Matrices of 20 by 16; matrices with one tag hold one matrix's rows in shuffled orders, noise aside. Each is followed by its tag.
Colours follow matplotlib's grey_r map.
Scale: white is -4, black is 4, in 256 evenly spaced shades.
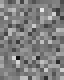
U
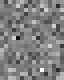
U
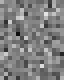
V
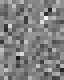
V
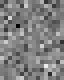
V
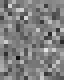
V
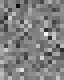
V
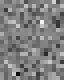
U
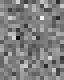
U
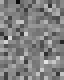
V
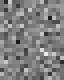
V
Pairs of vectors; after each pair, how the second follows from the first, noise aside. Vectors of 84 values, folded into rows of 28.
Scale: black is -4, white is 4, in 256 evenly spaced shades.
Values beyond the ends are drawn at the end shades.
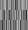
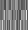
negated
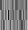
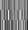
negated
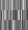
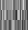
copied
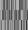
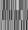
copied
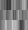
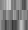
negated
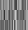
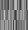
negated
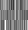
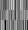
negated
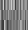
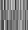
copied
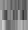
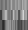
negated
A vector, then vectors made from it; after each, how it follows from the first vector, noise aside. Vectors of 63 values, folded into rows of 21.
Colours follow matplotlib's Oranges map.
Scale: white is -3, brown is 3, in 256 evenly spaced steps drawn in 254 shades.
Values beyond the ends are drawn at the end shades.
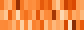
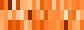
reversed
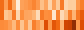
sign-scrambled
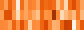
sign-scrambled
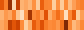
reversed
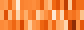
sign-scrambled
